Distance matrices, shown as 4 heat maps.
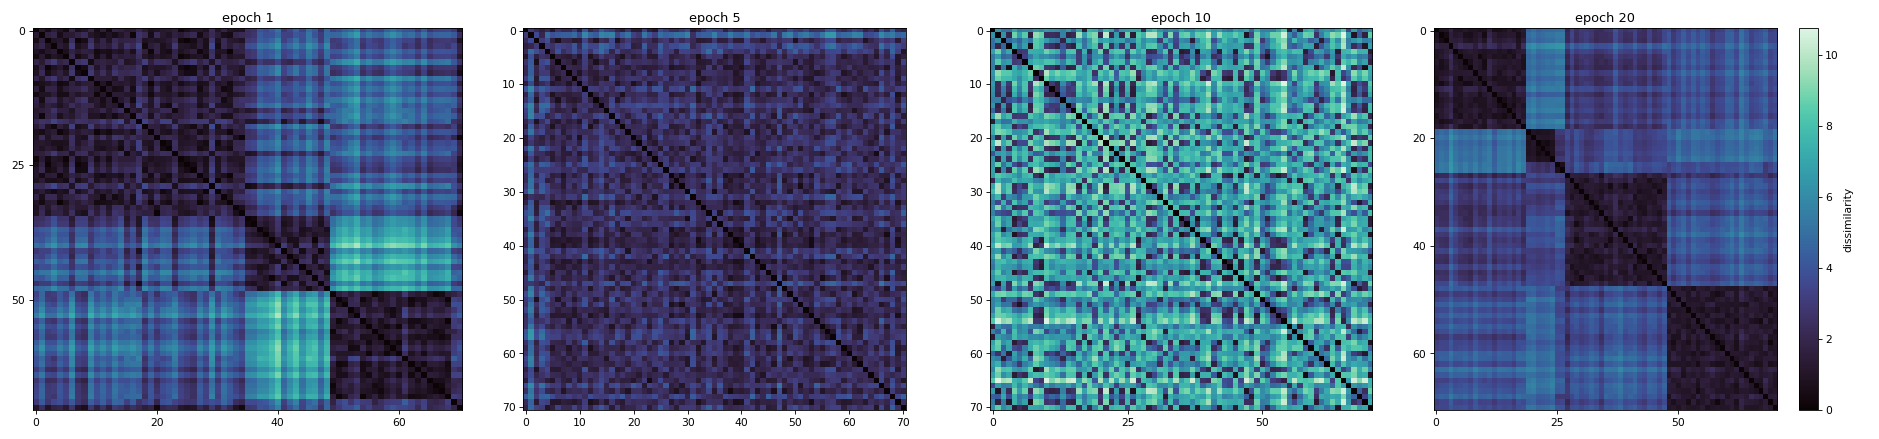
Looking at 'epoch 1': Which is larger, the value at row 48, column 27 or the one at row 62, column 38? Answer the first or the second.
the second
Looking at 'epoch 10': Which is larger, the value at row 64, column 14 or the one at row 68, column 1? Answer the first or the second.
the first
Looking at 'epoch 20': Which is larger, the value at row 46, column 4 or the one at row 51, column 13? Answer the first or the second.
the second
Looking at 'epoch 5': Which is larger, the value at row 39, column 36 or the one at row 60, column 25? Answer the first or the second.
the second
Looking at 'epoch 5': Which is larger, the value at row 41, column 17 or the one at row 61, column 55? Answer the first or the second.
the first
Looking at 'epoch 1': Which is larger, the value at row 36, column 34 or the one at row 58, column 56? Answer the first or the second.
the first
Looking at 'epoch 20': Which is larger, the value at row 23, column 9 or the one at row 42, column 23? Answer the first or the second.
the first
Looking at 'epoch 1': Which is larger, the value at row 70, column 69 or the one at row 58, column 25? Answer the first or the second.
the second
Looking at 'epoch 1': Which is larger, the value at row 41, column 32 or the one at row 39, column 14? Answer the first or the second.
the second
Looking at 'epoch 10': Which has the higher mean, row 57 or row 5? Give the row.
57
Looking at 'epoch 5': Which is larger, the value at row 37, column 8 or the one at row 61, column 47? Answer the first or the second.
the second
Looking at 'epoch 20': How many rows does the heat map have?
71
